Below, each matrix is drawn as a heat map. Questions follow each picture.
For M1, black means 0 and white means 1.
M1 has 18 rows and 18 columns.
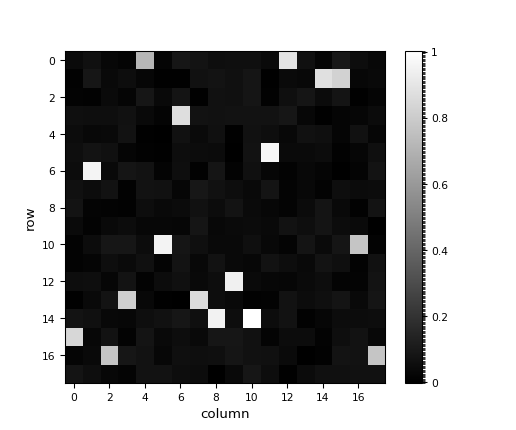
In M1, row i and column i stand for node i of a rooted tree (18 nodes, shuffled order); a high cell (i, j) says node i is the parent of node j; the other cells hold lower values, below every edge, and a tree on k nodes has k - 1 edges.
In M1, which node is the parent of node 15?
1
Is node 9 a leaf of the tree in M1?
yes
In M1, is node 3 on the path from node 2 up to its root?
yes
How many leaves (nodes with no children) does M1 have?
7
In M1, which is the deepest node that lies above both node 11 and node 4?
1
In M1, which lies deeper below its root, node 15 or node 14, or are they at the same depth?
the same depth
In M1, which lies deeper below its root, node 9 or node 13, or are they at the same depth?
node 9
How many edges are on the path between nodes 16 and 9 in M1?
7
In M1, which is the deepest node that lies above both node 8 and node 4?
1
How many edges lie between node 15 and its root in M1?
4
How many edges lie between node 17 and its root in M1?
7
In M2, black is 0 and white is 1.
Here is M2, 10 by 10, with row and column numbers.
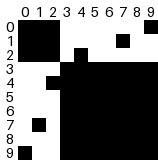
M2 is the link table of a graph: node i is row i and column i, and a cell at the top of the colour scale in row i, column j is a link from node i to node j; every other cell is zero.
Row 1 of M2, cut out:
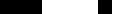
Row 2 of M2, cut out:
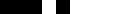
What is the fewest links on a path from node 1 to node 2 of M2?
2
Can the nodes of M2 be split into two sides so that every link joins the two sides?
yes
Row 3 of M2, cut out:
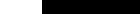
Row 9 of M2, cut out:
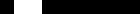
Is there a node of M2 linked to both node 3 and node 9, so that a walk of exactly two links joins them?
yes
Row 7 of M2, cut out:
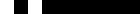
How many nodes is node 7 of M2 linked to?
2
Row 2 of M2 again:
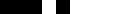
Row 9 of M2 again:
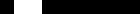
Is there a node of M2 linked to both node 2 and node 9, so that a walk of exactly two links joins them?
no
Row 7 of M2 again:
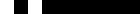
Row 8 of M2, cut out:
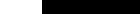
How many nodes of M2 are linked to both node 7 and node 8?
2
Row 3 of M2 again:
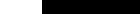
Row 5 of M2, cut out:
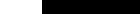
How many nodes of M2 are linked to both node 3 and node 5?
3
